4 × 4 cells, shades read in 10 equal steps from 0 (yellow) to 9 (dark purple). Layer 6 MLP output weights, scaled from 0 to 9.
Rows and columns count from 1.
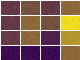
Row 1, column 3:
7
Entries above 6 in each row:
2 1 2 3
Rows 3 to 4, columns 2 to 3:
5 8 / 9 9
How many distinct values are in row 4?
2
